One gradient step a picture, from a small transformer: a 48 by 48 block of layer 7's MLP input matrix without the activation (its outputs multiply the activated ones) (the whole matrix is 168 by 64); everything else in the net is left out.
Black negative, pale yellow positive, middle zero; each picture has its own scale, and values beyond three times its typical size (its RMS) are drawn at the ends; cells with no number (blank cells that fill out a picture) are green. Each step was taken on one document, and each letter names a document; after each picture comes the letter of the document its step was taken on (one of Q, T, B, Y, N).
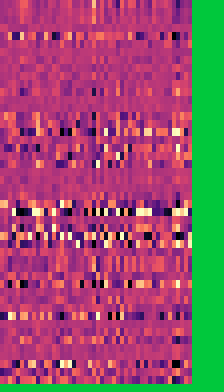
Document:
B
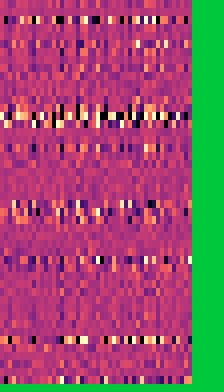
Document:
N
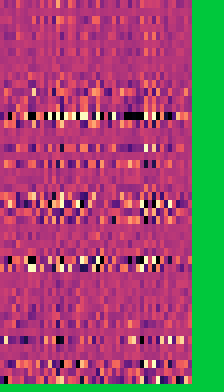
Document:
N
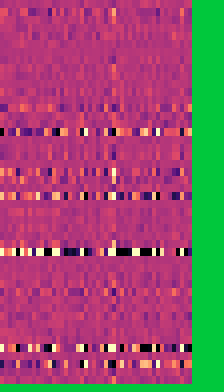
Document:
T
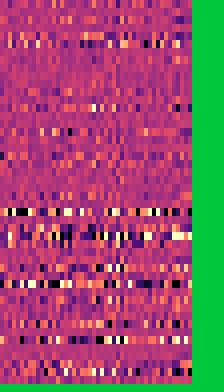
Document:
B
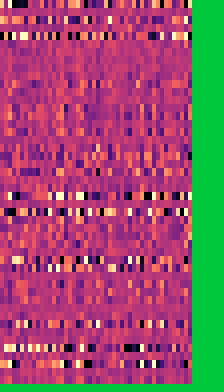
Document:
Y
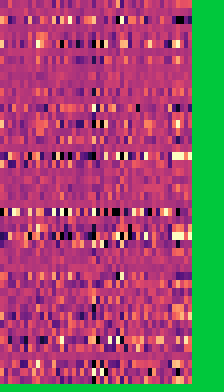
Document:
B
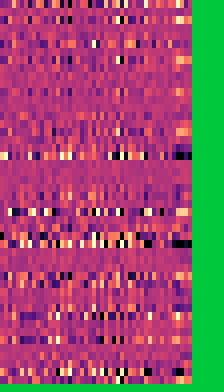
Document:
B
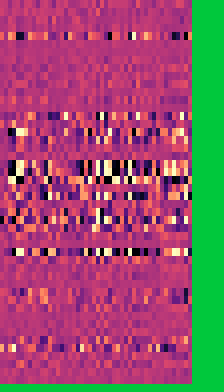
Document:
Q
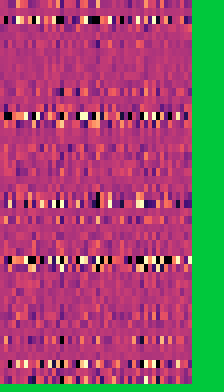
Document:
N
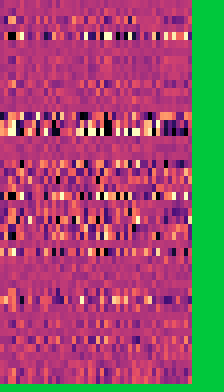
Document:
Q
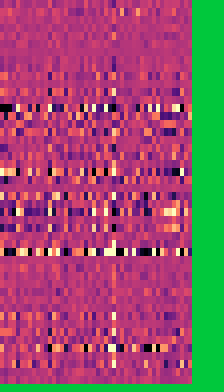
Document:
T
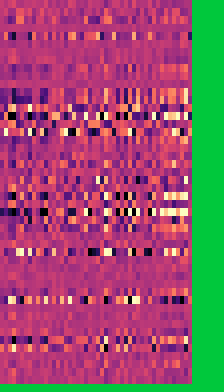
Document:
Q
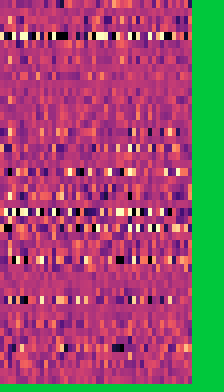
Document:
Y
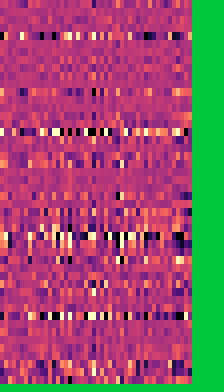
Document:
B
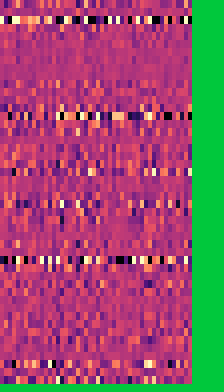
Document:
N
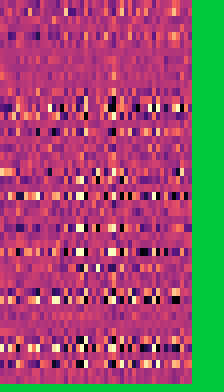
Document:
T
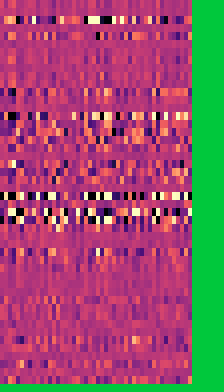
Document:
Q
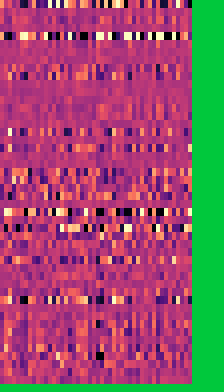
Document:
Y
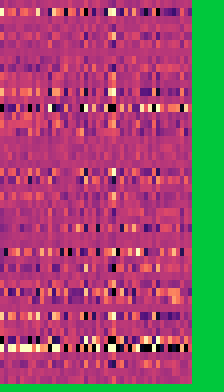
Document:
T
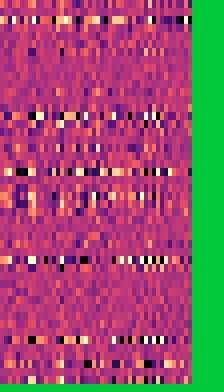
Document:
N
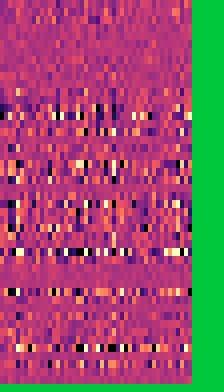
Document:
T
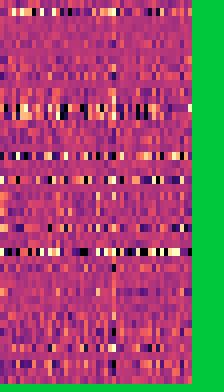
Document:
T
